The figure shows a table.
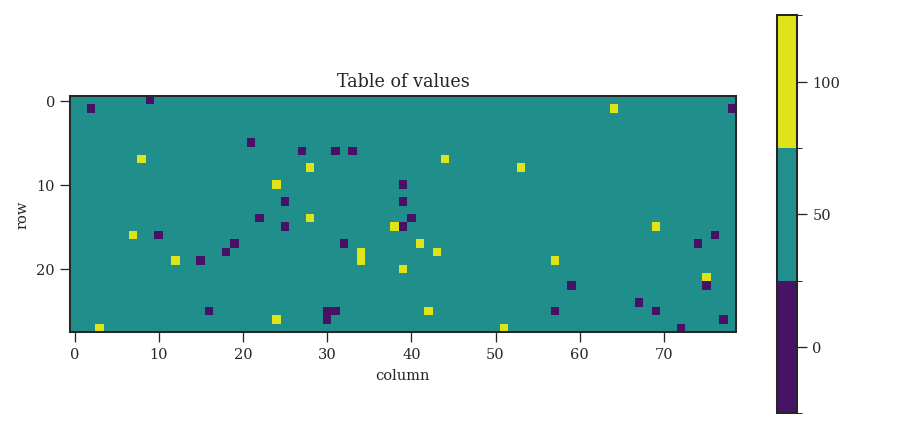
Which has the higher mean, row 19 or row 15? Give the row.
19
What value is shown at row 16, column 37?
50
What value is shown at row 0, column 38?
50
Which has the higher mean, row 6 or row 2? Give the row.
2
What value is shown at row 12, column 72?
50
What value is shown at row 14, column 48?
50
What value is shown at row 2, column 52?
50
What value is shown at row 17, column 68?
50
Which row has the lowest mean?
25
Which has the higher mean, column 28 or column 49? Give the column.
28
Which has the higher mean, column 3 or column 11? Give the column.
3
